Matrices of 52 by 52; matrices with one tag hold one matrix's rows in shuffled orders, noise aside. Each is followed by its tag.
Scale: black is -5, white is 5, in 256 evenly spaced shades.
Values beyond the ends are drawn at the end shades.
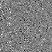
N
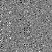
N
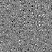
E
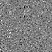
N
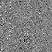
N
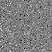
N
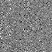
N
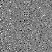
N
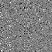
N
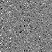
N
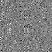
N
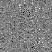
E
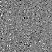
N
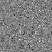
E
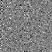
N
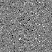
E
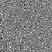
N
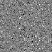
E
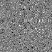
E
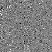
N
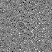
E
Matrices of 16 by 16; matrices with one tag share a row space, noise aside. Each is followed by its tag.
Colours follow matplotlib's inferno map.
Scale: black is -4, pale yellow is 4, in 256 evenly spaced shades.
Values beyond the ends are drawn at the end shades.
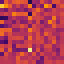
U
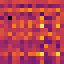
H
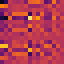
U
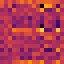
H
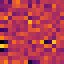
U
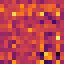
H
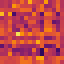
H
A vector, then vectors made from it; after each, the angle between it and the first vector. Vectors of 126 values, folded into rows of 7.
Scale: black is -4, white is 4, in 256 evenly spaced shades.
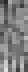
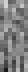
nearly opposite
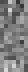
partly aligned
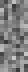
partly aligned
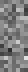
orthogonal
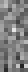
partly opposed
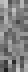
nearly opposite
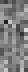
partly aligned
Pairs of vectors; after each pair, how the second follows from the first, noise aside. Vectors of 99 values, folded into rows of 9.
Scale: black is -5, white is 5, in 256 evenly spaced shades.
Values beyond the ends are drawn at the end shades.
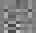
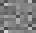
wrapped around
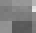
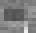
wrapped around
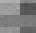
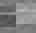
wrapped around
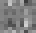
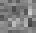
wrapped around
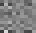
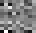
scaled up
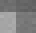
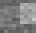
wrapped around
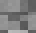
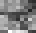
scaled up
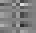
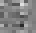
sign-scrambled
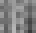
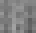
shrunk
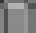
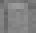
shrunk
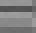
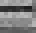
scaled up
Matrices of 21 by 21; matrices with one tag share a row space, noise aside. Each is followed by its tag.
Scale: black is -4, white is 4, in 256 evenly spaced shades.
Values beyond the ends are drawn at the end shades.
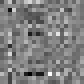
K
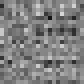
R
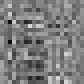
K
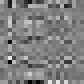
K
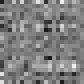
R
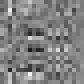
K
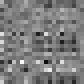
R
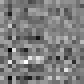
K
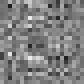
K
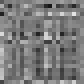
R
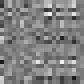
R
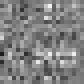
R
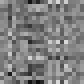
K
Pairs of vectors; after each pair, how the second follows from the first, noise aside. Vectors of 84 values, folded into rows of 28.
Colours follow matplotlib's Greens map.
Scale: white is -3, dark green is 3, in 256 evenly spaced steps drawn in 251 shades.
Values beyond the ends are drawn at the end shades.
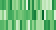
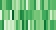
reversed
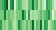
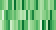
reversed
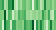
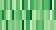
wrapped around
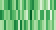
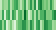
reversed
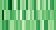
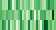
reversed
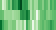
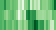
reversed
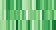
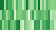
reversed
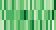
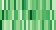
reversed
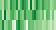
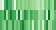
wrapped around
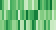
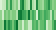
reversed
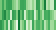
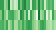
wrapped around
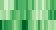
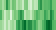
wrapped around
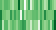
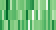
wrapped around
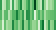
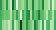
reversed
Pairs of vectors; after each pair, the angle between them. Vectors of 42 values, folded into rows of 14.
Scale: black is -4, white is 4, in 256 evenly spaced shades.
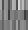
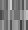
partly opposed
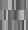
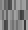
nearly opposite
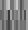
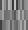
orthogonal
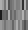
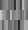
partly opposed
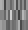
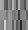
partly aligned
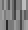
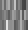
nearly opposite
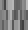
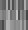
orthogonal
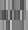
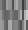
partly aligned
